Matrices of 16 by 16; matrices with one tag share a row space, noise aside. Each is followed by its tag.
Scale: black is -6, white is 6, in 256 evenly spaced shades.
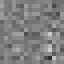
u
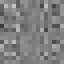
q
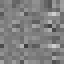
u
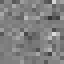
u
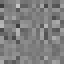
q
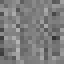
q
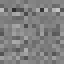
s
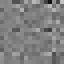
u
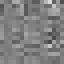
u
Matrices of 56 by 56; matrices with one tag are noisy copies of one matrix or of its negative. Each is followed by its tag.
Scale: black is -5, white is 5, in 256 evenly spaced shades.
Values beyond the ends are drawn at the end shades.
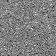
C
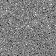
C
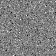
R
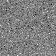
C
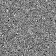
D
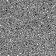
C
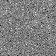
C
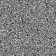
R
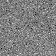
C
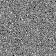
R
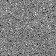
C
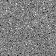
C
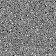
R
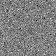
D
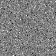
R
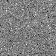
C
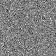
D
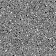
R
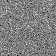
C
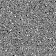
R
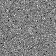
D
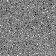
C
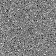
D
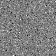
R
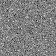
D
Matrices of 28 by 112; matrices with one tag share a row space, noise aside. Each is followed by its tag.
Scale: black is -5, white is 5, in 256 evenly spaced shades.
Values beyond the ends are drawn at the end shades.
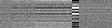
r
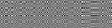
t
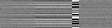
r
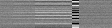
r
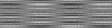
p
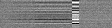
r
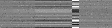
r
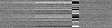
r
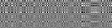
t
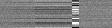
r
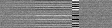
r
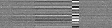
r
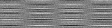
p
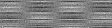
p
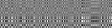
t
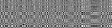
t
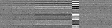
r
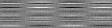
p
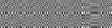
t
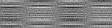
p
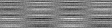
p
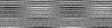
p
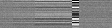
r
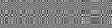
t
